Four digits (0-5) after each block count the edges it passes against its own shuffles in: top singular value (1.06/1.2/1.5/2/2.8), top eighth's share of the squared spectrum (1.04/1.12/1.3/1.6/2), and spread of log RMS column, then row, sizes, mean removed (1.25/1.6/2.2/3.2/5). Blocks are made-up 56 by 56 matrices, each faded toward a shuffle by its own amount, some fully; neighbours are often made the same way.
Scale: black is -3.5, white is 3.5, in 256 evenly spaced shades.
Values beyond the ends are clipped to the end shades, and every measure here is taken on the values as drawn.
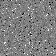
0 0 0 0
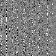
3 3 3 0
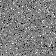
0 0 0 0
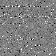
2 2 0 2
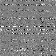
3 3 1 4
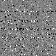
2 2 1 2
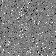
0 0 0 0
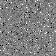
1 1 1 0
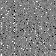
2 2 1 0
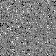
2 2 1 0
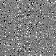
3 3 1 1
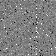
2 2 1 0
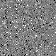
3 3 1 0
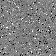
0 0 0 0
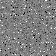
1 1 0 0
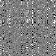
4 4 3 1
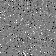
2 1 0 0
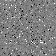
1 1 0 0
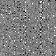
3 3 2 0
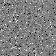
2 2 1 0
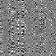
4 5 3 2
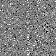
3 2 1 0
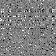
4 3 1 2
